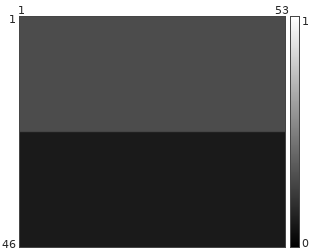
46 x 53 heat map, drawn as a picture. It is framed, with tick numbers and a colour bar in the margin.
The table splits into 2 rows of 1 panel. Panel 1,1: low, flat. Panel 2,1: very low, flat.
